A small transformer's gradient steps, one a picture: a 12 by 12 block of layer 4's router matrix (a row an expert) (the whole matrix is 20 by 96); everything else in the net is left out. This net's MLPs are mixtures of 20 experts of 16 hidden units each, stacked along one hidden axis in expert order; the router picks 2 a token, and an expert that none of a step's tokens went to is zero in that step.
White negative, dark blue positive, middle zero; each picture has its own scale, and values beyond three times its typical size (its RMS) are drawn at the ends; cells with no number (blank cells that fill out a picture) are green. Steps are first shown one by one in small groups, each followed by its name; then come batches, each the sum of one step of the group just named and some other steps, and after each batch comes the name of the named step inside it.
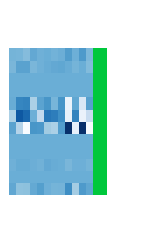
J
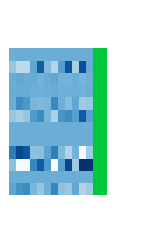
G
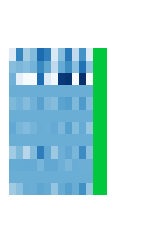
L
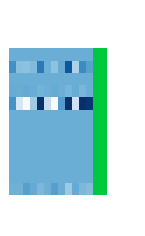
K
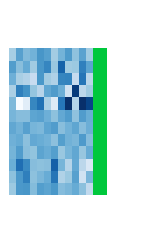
L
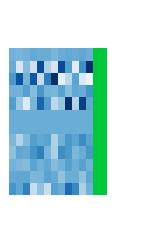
K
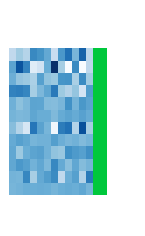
L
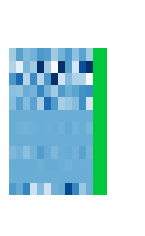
L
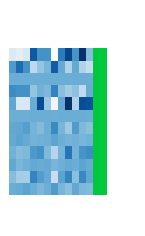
K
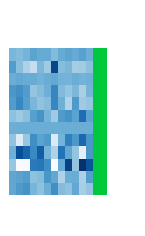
G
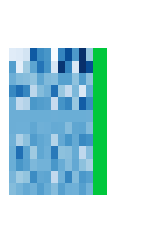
L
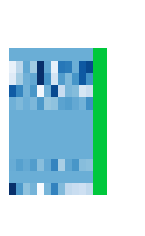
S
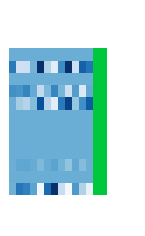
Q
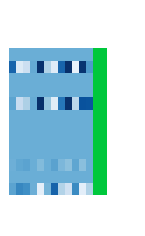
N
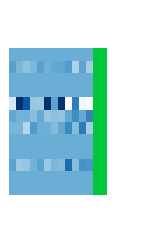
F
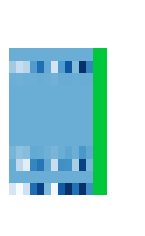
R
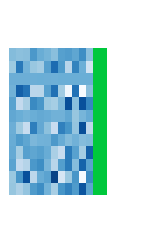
R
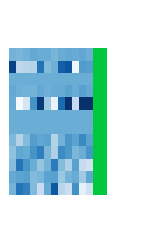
N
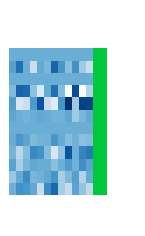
Q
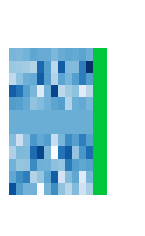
S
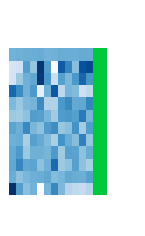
S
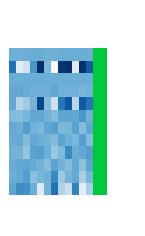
N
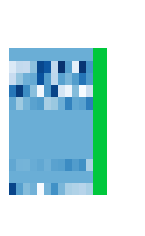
S
